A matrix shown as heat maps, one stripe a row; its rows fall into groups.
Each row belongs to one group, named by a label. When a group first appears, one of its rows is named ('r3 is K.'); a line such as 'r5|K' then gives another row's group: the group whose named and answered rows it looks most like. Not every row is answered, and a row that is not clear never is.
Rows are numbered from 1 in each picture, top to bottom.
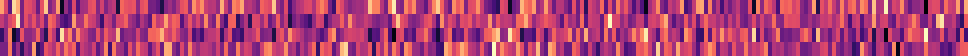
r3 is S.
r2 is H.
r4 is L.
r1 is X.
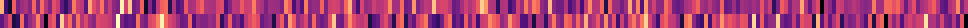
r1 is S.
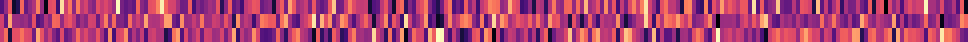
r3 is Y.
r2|L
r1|S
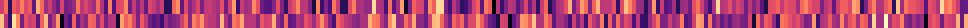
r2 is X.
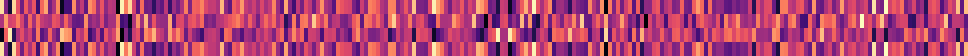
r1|X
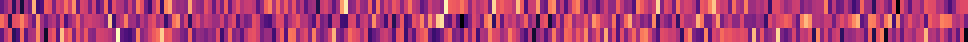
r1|L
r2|Y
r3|S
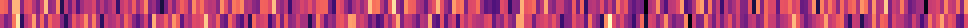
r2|H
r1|X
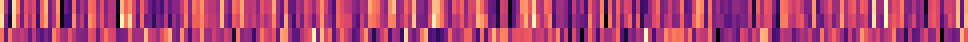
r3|L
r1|X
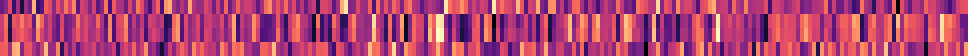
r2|Y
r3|Y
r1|L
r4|X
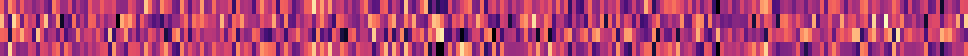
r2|X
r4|L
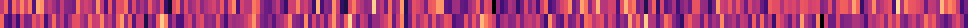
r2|S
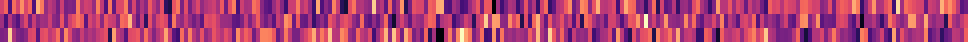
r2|S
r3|L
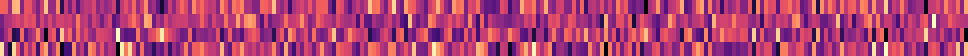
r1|X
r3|S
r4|X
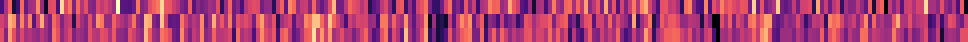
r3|L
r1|S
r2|L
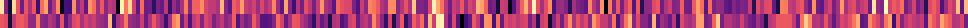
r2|Y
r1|X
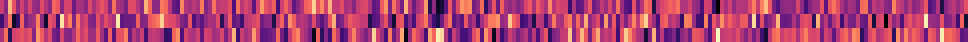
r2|S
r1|L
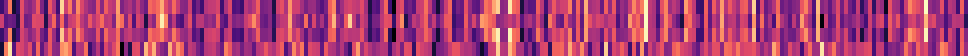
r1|S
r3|S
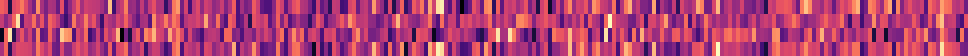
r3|S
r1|Y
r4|Y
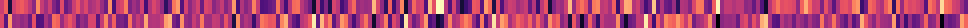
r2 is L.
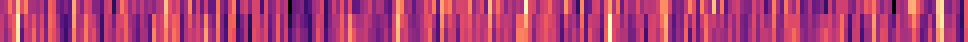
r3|H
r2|H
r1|H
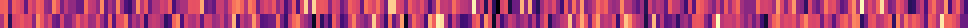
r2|Y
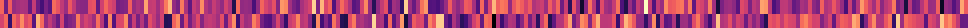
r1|L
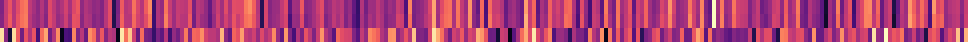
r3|X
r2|H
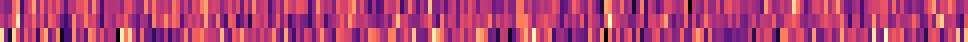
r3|X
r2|H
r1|H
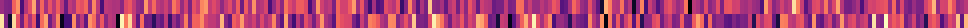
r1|H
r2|X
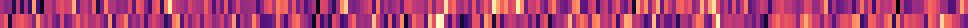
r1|L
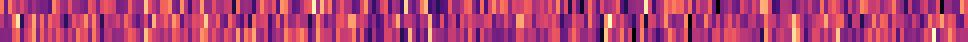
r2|H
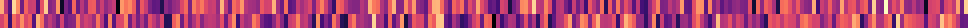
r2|Y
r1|X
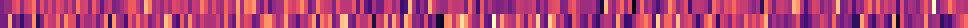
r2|L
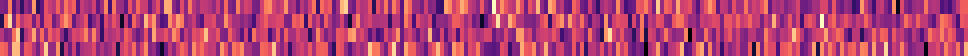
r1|L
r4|X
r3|H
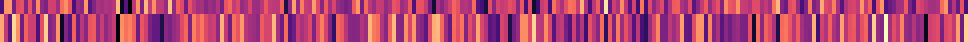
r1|S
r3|X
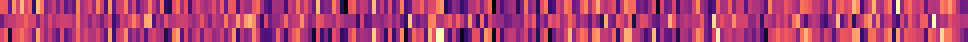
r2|H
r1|Y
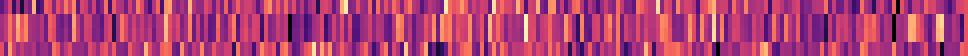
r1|L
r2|H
